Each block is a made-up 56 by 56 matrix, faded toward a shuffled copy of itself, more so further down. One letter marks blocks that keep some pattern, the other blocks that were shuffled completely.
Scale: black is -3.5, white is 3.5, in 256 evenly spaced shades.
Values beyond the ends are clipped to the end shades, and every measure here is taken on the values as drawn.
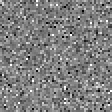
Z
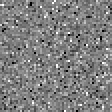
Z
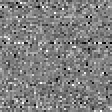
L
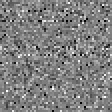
L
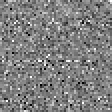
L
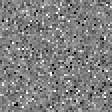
Z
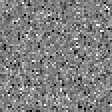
Z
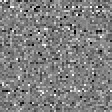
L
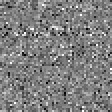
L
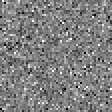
Z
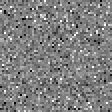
Z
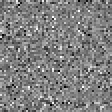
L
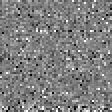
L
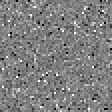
Z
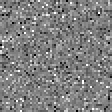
Z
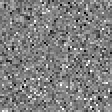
Z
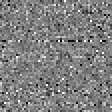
L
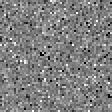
Z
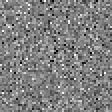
Z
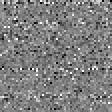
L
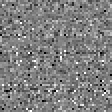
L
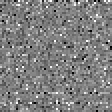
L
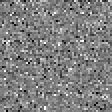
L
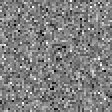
Z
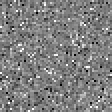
Z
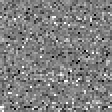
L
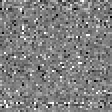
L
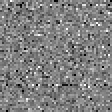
L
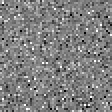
Z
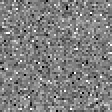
Z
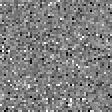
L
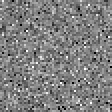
Z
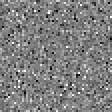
Z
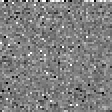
L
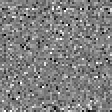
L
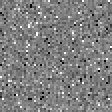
Z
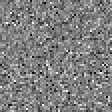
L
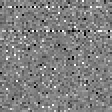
L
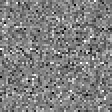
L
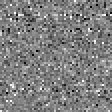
L
